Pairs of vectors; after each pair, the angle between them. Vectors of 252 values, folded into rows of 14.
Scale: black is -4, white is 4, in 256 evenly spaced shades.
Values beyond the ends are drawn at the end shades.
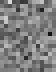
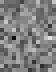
partly aligned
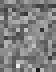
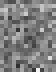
nearly opposite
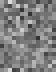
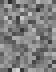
nearly opposite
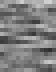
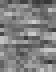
nearly opposite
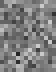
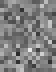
nearly parallel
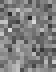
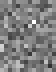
partly aligned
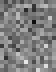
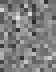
partly aligned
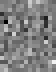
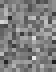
partly opposed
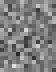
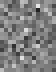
nearly parallel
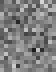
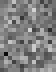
partly opposed
